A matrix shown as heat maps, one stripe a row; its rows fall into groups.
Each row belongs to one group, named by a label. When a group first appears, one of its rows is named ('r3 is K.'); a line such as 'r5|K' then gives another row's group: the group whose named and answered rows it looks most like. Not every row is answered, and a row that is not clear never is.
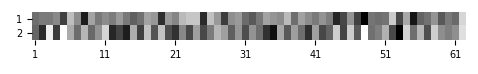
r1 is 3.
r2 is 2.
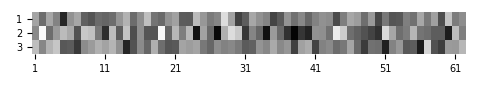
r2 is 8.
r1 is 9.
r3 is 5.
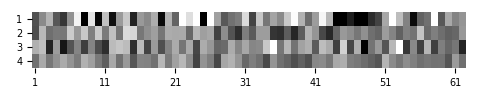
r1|3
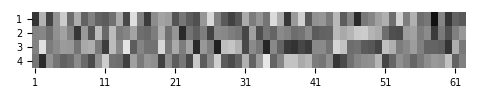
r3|8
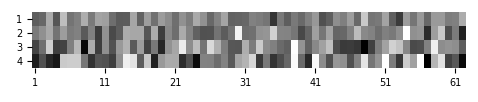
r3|3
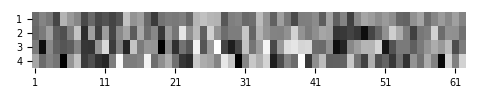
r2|3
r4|9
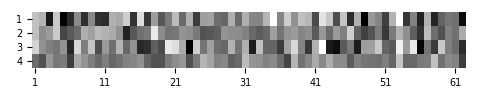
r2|5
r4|3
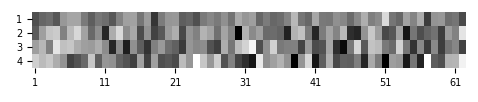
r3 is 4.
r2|9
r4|5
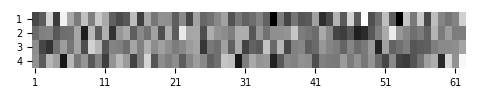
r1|2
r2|3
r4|9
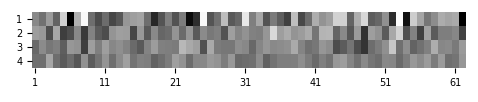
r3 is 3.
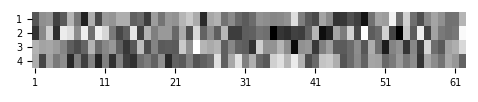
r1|3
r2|2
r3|5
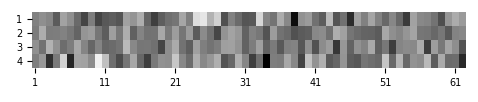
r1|5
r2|8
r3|9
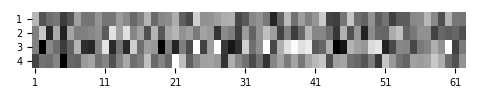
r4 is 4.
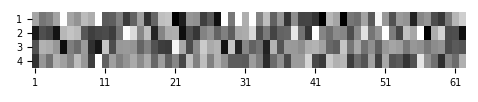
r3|4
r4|9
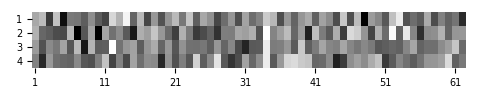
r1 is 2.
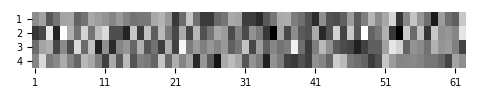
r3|3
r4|8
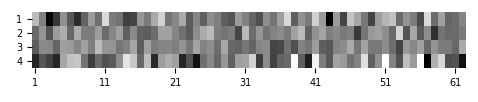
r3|2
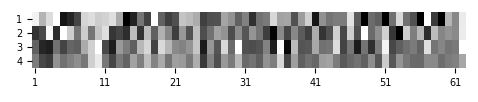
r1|5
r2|2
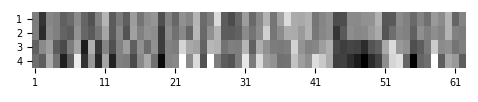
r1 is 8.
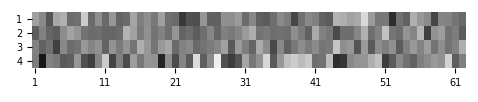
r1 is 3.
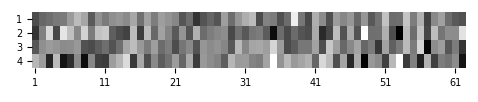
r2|2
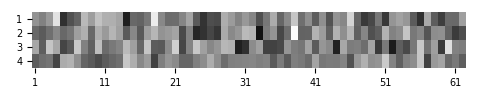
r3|9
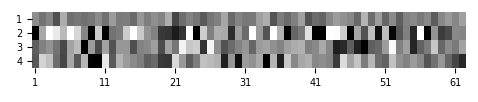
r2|9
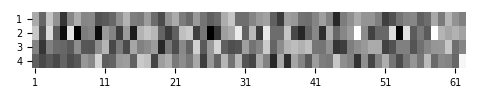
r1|9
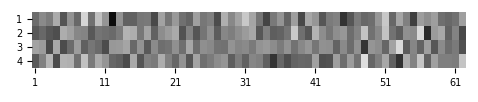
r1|4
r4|2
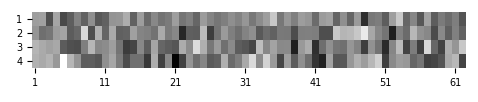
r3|5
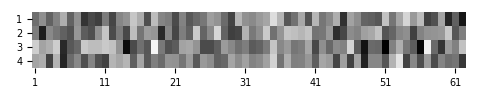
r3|5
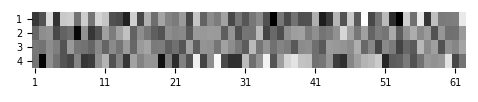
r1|2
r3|9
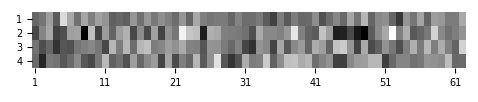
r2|3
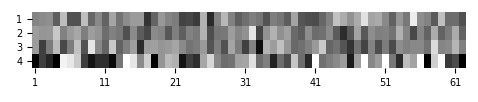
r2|4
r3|4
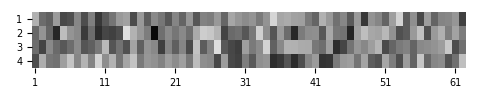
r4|2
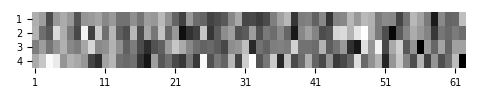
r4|4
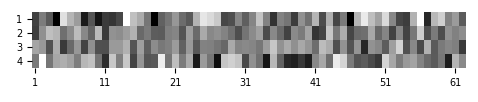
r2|9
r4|8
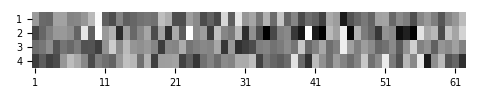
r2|9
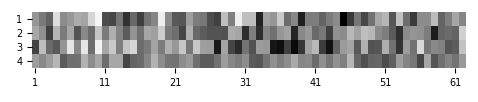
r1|4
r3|2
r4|5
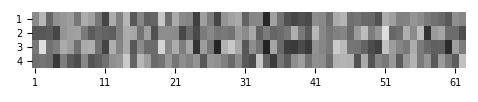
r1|8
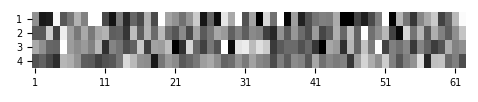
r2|2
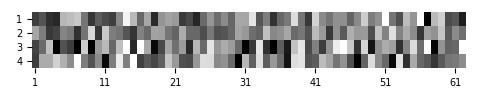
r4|9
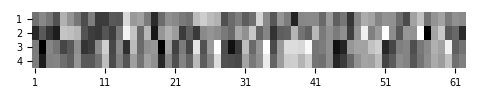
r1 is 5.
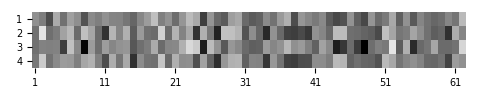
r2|8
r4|8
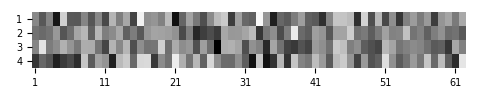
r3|8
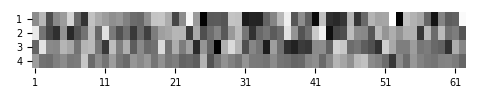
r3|8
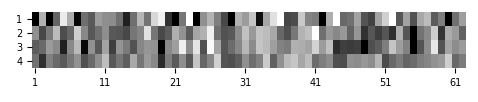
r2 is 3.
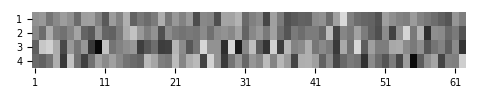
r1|8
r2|9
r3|4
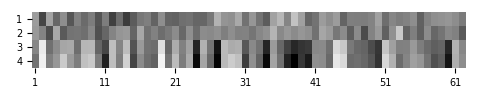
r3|8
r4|8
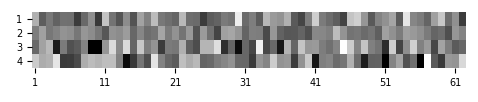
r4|5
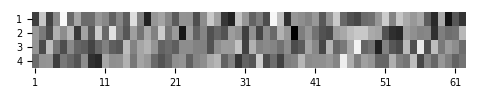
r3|9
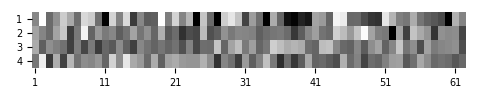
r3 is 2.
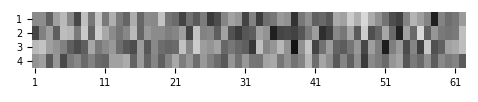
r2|2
